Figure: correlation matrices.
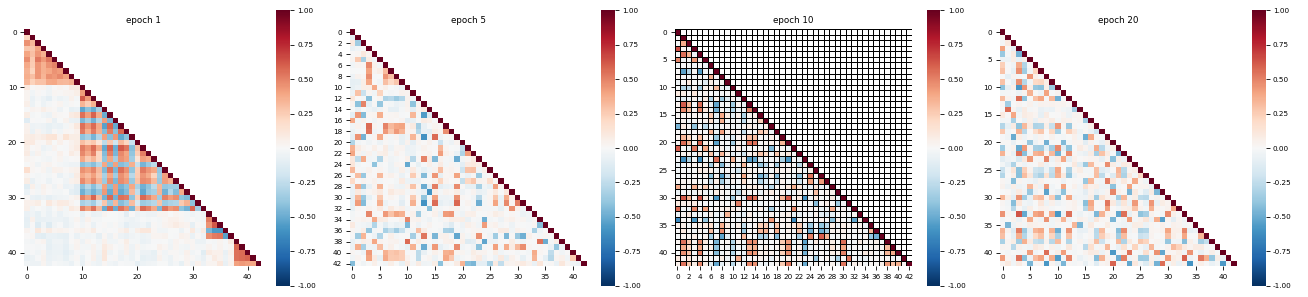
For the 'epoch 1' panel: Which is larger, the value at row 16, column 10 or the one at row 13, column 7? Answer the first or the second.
the second
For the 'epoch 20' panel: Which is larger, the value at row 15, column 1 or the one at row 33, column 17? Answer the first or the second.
the first
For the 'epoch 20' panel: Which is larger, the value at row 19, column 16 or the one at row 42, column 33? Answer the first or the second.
the first
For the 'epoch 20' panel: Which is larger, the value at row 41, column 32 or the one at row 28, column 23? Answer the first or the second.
the second
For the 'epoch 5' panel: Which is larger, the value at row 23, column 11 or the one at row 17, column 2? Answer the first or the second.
the second
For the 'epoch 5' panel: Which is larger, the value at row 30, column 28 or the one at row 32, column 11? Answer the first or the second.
the first
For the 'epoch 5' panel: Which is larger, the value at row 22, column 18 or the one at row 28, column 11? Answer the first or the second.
the second
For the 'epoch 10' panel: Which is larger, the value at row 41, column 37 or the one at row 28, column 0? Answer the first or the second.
the second
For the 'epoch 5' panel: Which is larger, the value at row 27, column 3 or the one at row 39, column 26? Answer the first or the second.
the second
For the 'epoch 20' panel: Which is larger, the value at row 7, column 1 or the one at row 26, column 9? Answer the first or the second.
the first
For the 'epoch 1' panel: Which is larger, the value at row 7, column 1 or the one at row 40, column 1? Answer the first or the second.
the first
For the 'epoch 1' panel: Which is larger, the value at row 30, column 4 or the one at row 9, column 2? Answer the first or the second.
the second
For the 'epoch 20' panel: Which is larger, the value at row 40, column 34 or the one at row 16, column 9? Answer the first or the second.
the first
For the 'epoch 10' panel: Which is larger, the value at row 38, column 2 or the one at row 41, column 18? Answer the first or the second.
the first
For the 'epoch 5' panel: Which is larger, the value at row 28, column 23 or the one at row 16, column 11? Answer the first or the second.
the second
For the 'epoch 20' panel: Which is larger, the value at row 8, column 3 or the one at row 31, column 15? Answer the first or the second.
the first
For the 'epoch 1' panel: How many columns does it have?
43
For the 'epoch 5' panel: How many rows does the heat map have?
43
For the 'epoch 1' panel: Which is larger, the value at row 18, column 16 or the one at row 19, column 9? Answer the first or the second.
the second
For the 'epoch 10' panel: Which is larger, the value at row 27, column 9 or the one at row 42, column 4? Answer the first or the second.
the second
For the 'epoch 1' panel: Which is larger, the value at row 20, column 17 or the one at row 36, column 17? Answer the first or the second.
the first
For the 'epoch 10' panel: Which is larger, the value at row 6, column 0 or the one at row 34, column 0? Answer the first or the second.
the first
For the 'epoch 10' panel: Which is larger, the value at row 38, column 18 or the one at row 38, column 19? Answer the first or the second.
the second
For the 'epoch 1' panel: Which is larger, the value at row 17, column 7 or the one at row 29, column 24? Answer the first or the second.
the second
